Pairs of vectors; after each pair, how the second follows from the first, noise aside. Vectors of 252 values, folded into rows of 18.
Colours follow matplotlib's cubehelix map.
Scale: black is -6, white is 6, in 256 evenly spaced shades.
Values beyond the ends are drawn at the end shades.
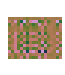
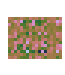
sign-scrambled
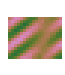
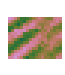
wrapped around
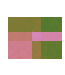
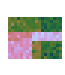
scaled up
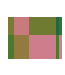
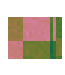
wrapped around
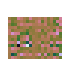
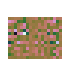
wrapped around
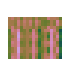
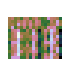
scaled up
